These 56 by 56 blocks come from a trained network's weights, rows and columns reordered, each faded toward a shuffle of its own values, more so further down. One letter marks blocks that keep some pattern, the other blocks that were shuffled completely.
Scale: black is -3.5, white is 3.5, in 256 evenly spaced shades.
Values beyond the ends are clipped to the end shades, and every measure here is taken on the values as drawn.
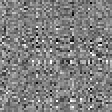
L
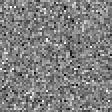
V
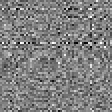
L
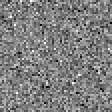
V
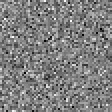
V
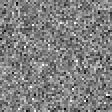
V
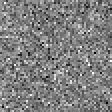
V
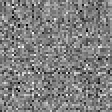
L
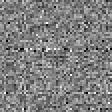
L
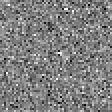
V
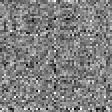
L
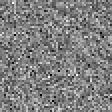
V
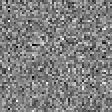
L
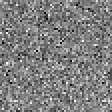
V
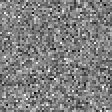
V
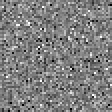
V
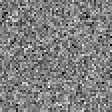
V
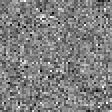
L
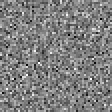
V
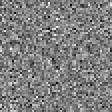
L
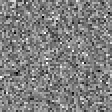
V
